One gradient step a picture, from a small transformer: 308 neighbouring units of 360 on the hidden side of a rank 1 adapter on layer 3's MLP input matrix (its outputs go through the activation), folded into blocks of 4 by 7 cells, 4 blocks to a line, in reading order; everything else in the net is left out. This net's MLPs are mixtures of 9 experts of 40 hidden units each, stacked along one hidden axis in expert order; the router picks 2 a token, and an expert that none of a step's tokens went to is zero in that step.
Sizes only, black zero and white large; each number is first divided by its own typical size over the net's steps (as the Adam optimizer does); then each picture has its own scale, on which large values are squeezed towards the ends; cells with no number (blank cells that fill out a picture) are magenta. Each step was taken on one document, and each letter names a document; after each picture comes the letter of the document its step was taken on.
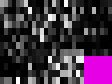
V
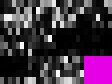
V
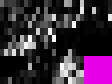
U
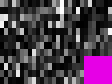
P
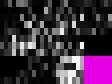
U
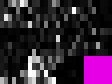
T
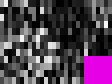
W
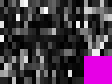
P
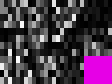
T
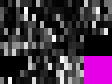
U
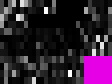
P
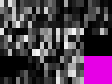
V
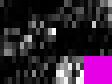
U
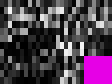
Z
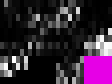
P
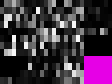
V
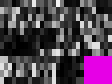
Z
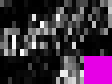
U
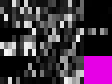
V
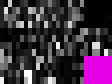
T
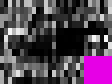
W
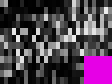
W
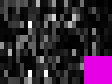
T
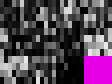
W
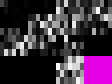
U
